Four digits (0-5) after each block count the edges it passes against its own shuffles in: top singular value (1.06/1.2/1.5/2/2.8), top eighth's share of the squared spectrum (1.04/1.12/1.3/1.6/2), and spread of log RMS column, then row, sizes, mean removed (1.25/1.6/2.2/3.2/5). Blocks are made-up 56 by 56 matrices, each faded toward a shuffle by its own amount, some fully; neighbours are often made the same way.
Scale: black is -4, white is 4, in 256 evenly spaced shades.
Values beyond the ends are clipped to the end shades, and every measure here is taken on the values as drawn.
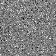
0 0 0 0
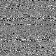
1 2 0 3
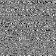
1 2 0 3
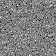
0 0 0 0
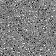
2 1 0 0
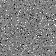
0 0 0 0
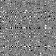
4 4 2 3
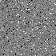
0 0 0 0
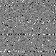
3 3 1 1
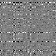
4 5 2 3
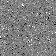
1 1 0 0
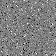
1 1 0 0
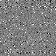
3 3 1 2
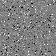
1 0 0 0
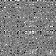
4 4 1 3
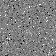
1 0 0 0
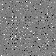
3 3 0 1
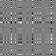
5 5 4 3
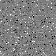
2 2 0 0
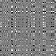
5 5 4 3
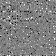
3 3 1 1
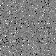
3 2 1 0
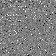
2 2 0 1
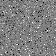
1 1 0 0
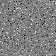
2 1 0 0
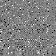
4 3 1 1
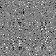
3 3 1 1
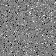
3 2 0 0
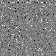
3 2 0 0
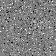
2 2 0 0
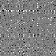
4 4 2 2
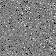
1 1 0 0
